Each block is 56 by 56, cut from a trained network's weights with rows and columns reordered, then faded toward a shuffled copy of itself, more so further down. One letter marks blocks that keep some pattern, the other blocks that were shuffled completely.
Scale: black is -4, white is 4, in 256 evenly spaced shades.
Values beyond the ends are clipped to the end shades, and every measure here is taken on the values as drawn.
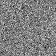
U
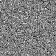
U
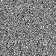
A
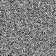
U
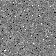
U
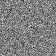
A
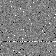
A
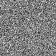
U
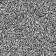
U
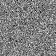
U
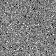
U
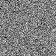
A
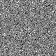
U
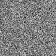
A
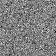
U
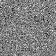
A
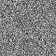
A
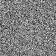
U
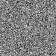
U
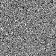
A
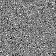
U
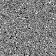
A
